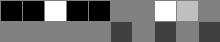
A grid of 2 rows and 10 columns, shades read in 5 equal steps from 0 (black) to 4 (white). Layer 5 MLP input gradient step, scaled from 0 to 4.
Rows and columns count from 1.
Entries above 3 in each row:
2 0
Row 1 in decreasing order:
4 4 3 2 2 2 0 0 0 0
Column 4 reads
0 2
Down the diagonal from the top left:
0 2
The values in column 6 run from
1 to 2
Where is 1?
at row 2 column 6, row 2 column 8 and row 2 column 10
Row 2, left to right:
2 2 2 2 2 1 2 1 2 1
